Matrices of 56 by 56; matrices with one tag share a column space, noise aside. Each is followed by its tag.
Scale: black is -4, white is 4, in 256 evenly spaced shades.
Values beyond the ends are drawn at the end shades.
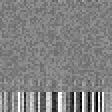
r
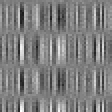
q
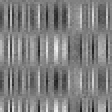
q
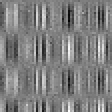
q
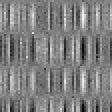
q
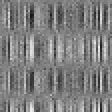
q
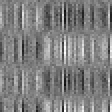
q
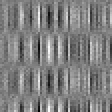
q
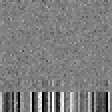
r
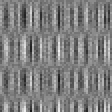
q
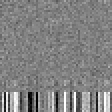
r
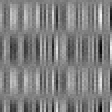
q
